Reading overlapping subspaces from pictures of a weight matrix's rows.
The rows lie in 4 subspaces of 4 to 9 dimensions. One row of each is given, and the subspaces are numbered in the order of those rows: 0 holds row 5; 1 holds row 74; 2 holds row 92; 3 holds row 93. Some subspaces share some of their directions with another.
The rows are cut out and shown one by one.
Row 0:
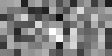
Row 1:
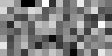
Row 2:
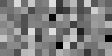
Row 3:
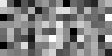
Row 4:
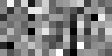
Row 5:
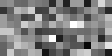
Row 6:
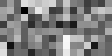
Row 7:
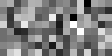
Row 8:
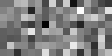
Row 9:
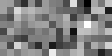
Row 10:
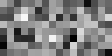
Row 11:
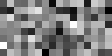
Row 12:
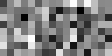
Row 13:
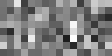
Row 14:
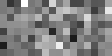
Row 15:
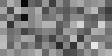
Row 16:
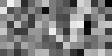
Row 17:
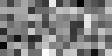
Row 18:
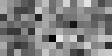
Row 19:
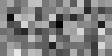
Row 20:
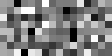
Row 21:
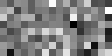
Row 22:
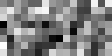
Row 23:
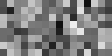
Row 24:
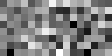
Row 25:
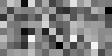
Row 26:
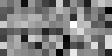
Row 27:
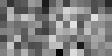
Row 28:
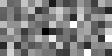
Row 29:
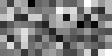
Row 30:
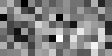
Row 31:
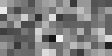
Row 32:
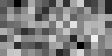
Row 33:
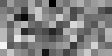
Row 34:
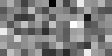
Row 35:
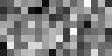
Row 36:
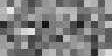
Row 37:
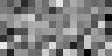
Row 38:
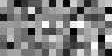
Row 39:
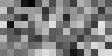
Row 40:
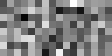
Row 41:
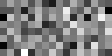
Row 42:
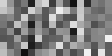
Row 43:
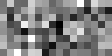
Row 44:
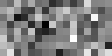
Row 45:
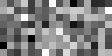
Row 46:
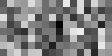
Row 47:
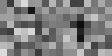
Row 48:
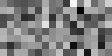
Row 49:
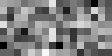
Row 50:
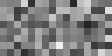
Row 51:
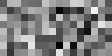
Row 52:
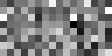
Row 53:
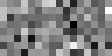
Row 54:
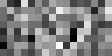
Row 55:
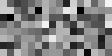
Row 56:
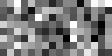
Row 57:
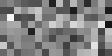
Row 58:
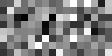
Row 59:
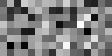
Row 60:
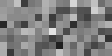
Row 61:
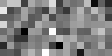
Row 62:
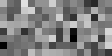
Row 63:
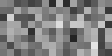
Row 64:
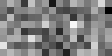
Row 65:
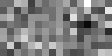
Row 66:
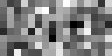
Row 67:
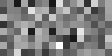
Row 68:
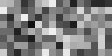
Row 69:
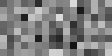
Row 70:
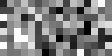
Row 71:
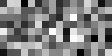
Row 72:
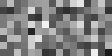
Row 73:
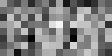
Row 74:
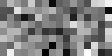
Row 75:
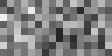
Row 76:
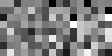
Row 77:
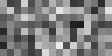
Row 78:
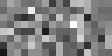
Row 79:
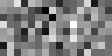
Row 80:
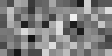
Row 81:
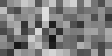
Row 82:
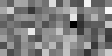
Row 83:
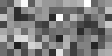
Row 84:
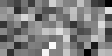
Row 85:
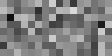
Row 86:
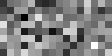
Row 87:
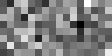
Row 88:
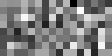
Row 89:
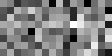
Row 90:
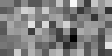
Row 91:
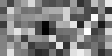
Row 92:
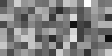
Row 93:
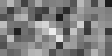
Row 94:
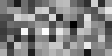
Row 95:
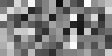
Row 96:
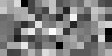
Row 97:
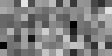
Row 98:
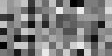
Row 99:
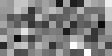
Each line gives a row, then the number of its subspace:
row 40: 1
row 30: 0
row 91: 3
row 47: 0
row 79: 0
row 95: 1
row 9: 3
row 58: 0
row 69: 3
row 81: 0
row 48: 2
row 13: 1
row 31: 0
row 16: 0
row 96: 3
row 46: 2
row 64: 0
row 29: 3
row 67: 0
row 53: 1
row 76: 1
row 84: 1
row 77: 0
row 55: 2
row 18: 0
